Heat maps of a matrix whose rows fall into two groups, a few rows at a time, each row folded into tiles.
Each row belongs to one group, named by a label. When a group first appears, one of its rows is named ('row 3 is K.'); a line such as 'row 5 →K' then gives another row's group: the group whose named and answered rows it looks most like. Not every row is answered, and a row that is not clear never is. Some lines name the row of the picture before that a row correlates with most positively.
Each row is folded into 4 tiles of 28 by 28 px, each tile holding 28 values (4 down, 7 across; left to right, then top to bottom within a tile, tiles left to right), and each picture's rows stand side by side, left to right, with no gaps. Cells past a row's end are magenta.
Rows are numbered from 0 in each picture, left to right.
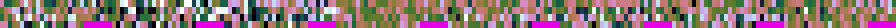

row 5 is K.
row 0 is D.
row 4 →D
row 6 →D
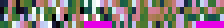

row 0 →K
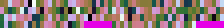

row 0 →K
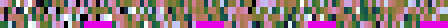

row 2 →K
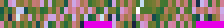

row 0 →D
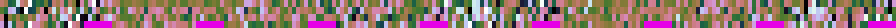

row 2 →D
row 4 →D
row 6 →K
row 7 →D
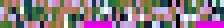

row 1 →D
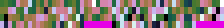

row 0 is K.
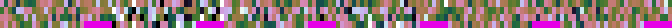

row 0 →K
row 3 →K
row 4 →D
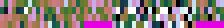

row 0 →K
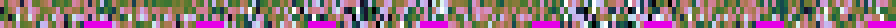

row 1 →D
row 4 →D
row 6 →D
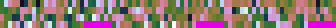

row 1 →K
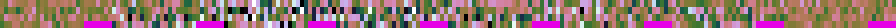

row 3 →K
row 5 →D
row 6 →K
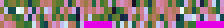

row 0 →K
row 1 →D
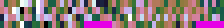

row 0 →D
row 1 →D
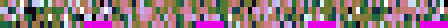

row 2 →K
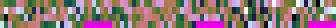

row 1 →D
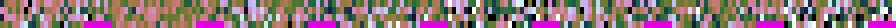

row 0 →K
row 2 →D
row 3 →K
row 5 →D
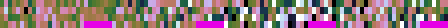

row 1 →K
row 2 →D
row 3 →K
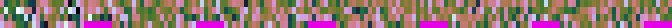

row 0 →K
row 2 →D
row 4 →K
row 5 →K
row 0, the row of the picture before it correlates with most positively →1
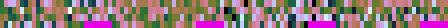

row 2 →D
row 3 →K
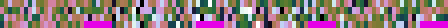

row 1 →K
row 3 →K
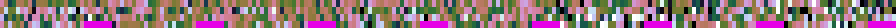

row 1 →K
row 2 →K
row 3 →K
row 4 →D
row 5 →D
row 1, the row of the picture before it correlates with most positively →0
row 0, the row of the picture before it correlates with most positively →2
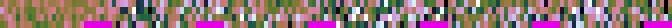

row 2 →D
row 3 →D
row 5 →D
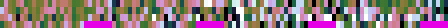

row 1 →K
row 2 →D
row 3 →D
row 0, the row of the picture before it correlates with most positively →0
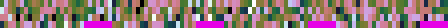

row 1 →K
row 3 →D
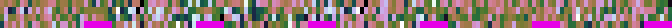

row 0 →K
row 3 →K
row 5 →D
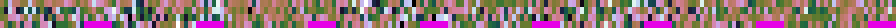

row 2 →K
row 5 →D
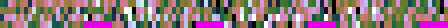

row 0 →K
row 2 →D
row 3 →D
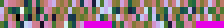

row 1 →K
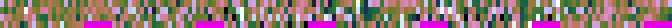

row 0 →K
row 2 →D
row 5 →K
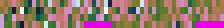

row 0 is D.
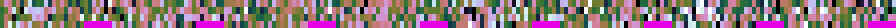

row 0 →D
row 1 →D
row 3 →K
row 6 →D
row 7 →D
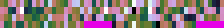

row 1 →D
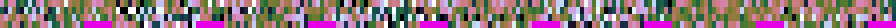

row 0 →K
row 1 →K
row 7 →D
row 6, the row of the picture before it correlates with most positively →0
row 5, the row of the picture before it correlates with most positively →1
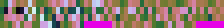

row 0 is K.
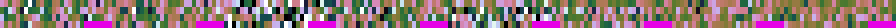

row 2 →K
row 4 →K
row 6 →K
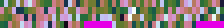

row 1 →D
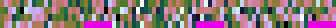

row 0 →D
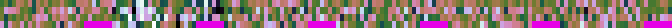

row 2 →K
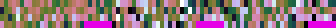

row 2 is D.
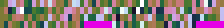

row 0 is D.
